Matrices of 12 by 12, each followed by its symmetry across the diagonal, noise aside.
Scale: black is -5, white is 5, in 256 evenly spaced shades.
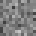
neither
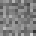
antisymmetric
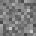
symmetric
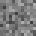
neither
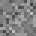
symmetric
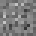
symmetric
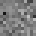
neither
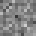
symmetric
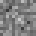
symmetric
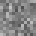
neither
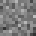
neither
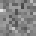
neither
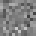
antisymmetric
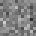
neither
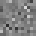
antisymmetric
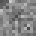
symmetric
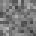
symmetric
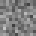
antisymmetric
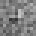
antisymmetric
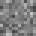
antisymmetric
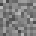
antisymmetric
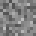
symmetric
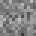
neither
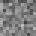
antisymmetric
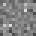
symmetric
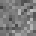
neither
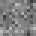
antisymmetric
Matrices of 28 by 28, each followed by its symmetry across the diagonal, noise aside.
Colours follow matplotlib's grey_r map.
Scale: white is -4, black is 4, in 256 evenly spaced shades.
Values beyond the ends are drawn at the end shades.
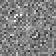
symmetric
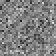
symmetric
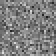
antisymmetric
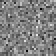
neither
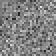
symmetric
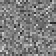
neither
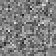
antisymmetric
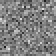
neither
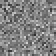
symmetric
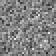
symmetric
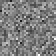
symmetric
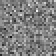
antisymmetric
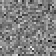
neither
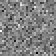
neither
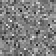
antisymmetric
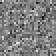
antisymmetric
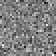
antisymmetric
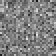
neither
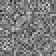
symmetric
